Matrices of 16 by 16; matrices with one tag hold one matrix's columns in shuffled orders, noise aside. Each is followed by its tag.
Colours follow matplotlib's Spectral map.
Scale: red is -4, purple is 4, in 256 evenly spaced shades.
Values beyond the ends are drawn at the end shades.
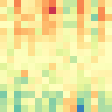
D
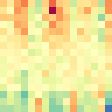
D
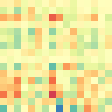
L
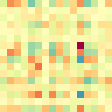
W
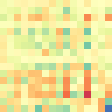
L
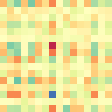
W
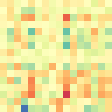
L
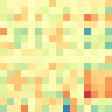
L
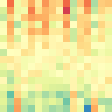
D
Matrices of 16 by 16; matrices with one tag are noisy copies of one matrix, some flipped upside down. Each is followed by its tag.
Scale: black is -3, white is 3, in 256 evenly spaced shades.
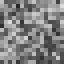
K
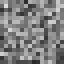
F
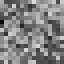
K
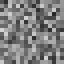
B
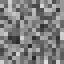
B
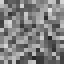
K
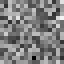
B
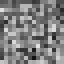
F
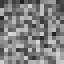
F
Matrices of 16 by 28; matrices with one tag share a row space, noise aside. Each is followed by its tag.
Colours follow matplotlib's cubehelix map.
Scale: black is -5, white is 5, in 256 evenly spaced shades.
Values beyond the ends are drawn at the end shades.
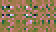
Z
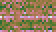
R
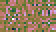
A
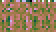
Z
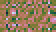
A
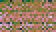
R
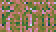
Z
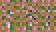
Z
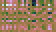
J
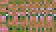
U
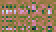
J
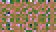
Z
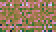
R
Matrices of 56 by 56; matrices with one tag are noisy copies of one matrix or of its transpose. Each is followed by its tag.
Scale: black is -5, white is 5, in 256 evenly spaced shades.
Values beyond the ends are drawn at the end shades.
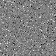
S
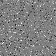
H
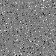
S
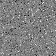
H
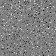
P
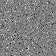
P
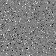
P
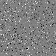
P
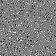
H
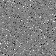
S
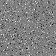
P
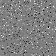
P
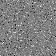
H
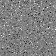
P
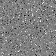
H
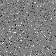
H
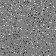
P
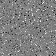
H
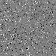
P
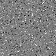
H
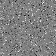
H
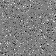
S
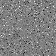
P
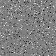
P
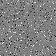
H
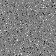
S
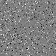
P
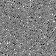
S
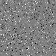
P
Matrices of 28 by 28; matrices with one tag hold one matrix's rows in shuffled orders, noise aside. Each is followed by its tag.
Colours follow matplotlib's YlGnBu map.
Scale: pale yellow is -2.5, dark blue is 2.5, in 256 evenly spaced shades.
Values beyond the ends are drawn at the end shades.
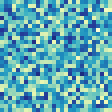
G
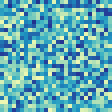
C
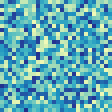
G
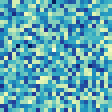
G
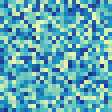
G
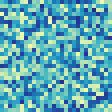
C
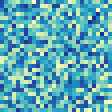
G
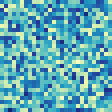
C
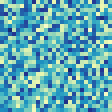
G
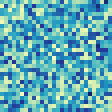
C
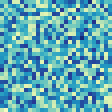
G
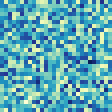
G
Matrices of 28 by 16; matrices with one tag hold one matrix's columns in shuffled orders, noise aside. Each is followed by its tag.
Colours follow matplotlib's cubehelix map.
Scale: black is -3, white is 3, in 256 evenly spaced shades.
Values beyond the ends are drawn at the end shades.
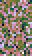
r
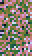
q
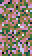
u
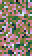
r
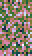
r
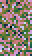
q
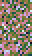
u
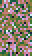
u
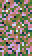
u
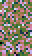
u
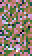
q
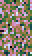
r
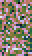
q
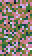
q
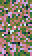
u
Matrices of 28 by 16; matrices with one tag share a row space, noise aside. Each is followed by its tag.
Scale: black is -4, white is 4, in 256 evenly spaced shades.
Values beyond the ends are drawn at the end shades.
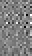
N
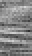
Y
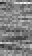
Y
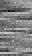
Y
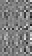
N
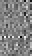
N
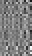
N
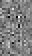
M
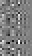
M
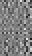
N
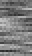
Y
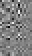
M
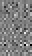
N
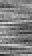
Y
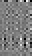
N
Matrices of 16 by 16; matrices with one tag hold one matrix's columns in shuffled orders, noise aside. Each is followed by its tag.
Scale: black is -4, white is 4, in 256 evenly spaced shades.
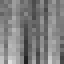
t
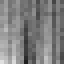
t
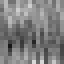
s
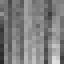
t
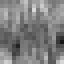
s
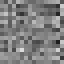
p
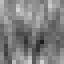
s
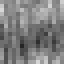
s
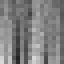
t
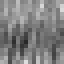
s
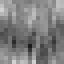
s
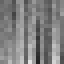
t
